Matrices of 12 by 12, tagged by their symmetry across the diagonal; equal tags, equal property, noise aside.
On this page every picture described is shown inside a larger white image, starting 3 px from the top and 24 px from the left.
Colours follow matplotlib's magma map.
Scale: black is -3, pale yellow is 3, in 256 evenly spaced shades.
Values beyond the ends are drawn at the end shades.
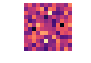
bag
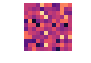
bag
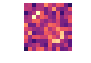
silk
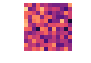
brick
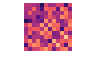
silk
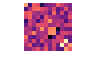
silk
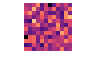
brick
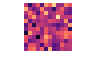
bag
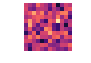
brick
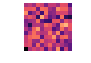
brick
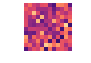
silk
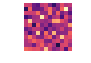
brick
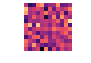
bag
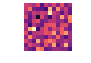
silk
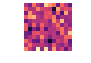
brick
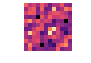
silk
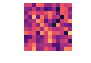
brick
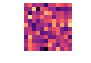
bag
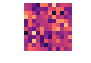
bag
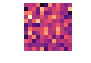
brick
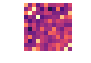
silk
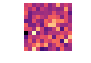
brick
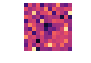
silk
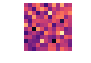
bag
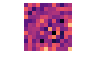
silk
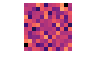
silk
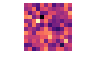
bag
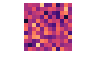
bag
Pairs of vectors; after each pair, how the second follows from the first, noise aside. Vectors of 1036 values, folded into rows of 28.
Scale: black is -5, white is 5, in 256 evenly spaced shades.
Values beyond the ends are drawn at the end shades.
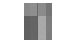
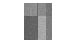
copied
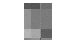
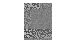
sign-scrambled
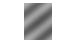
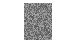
shuffled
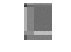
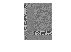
sign-scrambled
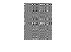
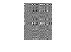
copied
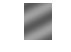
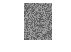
shuffled
